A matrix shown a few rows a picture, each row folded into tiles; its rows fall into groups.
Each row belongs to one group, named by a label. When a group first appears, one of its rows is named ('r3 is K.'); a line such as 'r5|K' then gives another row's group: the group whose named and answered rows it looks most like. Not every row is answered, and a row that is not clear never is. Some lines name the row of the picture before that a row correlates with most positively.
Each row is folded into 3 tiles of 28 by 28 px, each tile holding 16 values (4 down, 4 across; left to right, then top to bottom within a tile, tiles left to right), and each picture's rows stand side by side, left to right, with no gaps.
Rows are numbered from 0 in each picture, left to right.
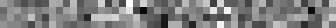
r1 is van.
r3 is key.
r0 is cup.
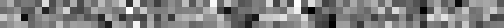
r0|key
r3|van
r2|van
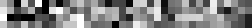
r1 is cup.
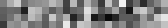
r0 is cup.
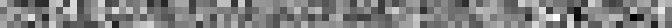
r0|cup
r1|cup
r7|cup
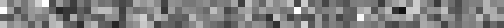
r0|van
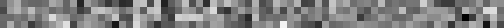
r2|van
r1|cup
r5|cup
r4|key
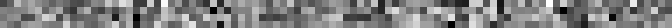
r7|key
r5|cup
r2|key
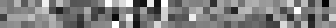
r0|van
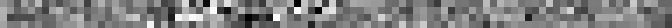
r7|van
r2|van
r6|key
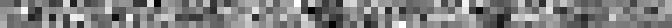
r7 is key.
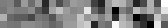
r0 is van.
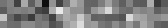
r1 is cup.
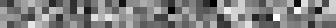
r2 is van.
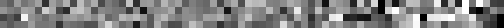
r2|key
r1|key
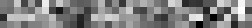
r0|van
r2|cup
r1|van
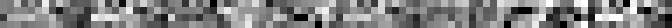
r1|van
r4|van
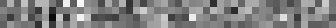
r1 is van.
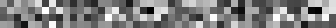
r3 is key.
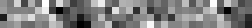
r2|van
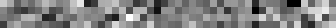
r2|key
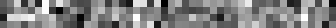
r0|van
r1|cup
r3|cup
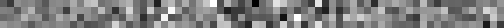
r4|van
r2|van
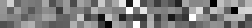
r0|key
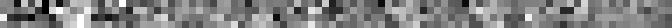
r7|van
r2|cup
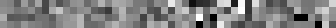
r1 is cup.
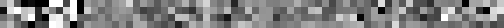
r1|van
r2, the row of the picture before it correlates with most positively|1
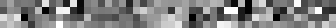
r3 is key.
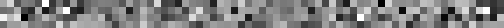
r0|key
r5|key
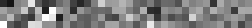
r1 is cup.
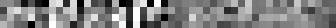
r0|cup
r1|cup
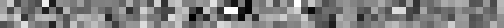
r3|van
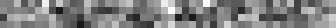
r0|van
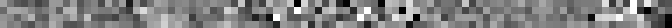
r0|cup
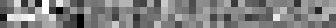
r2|cup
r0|van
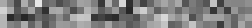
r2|key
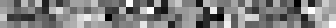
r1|key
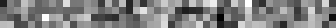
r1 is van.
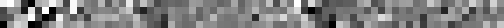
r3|van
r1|van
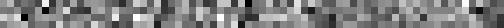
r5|van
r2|cup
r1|cup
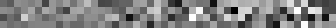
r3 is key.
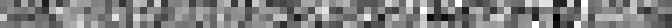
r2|cup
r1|cup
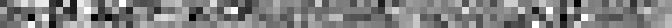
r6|key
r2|key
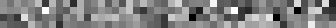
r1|van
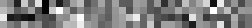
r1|cup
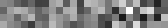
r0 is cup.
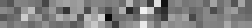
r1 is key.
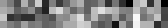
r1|cup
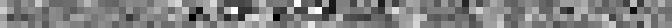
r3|key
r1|cup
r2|key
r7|key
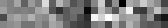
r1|van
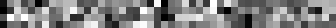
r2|van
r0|van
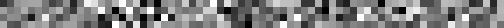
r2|van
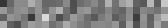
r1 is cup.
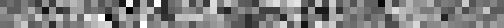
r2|van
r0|key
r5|key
